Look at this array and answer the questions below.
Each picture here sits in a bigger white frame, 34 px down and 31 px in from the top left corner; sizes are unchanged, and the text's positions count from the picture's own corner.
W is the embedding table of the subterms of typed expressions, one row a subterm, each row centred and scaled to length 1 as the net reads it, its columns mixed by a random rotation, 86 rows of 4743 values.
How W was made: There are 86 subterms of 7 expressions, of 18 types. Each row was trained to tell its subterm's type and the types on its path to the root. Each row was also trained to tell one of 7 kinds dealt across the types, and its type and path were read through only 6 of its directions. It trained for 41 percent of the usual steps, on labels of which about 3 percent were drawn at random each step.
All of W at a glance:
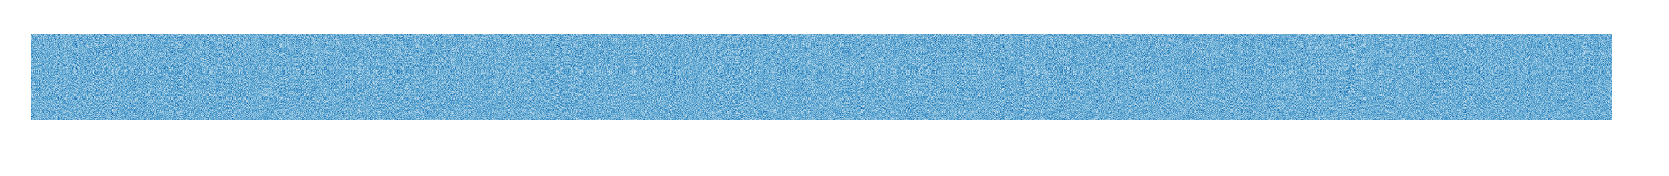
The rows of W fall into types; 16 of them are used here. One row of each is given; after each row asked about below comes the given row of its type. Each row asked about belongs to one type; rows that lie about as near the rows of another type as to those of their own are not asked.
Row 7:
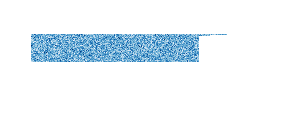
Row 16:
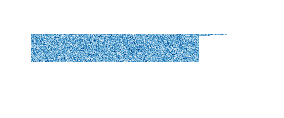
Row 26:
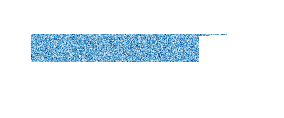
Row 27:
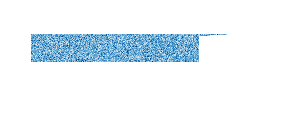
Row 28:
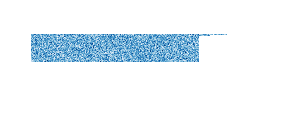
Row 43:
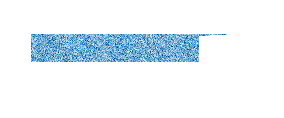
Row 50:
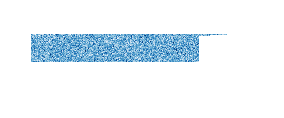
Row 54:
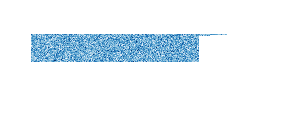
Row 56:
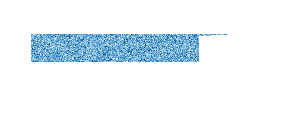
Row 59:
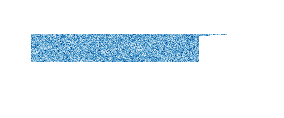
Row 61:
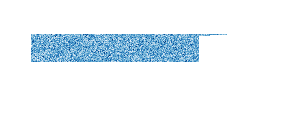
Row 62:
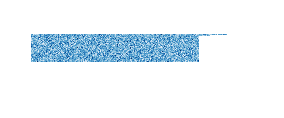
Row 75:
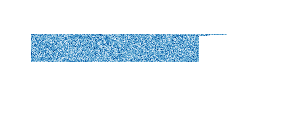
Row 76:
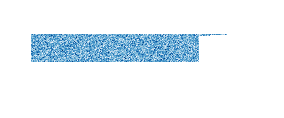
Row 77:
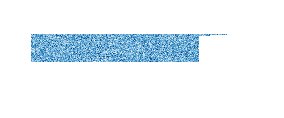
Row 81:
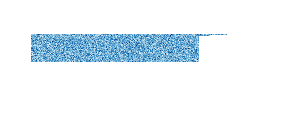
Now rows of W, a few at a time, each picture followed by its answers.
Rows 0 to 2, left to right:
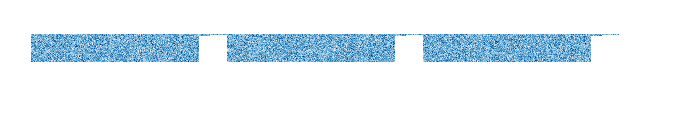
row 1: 77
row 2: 62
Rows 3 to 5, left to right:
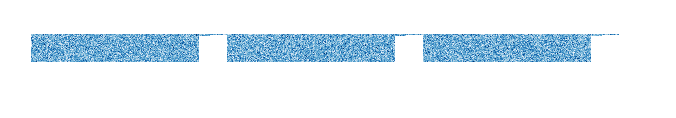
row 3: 61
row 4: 50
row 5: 28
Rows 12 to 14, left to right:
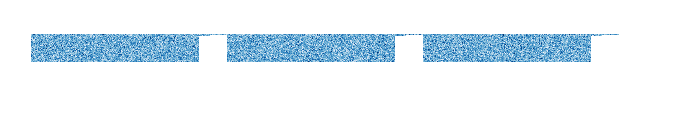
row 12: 26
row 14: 81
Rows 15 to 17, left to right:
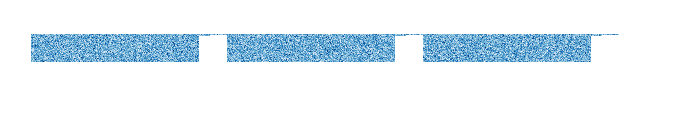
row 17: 81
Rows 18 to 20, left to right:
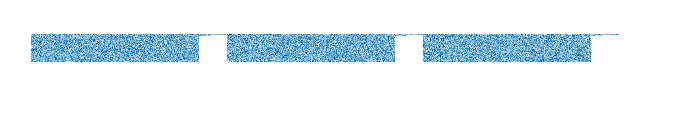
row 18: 16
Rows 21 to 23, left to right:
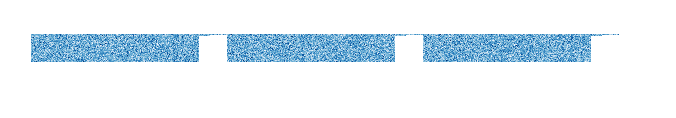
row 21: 27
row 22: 28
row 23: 62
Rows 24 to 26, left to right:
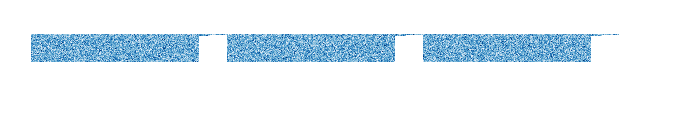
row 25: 50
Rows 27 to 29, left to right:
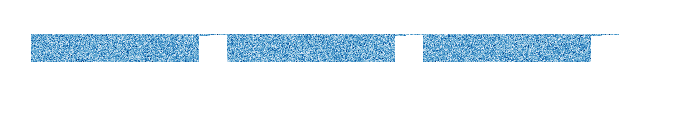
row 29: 77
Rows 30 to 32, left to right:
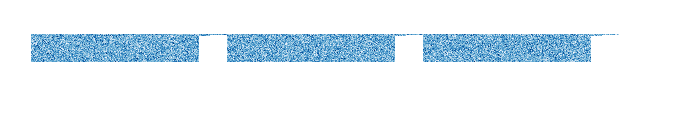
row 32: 28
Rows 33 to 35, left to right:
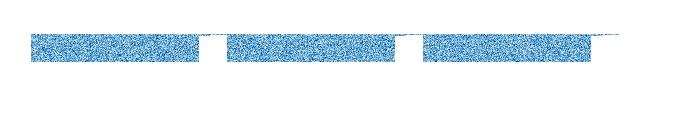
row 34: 43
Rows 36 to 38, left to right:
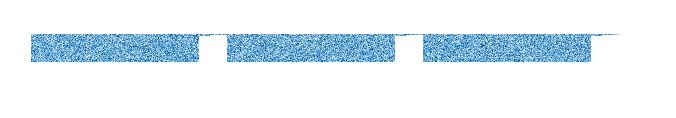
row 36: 27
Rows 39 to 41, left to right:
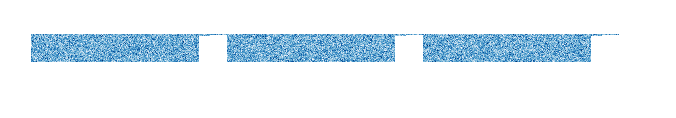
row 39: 61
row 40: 56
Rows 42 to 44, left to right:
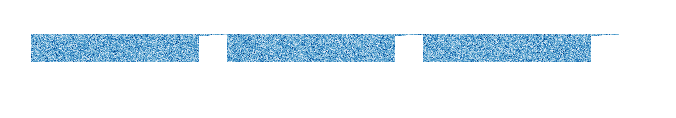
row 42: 81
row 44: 75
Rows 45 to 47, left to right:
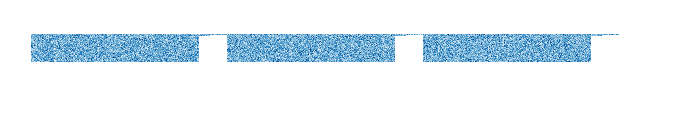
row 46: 16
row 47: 27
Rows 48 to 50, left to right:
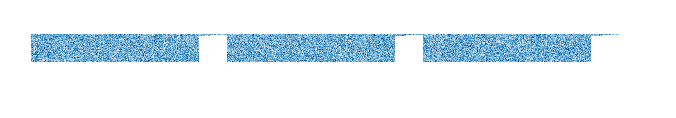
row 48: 76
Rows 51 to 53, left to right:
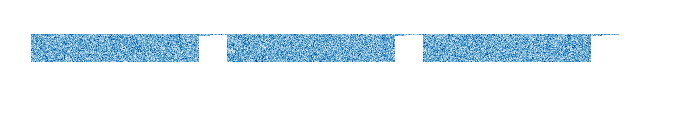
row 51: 16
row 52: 59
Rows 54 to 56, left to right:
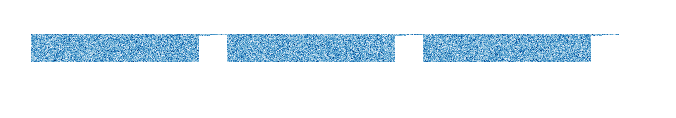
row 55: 28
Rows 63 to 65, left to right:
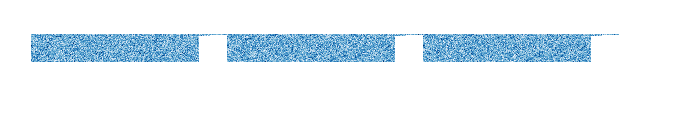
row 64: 26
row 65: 26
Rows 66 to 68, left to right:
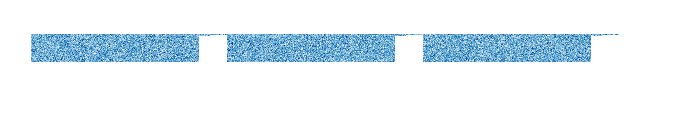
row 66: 56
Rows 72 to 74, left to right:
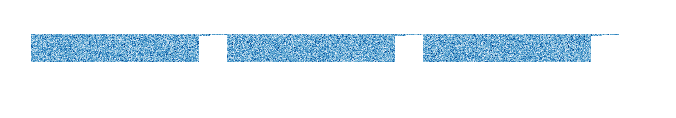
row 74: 62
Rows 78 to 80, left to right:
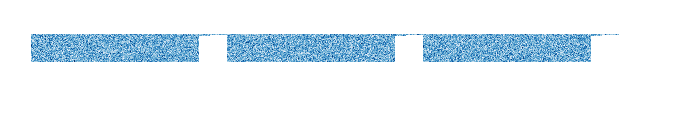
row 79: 81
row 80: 59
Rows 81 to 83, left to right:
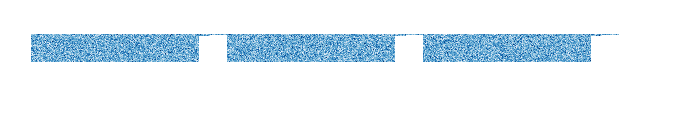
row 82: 26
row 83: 50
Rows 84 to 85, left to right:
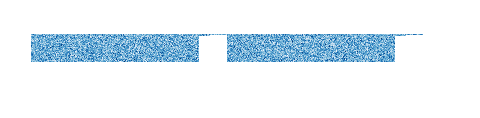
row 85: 27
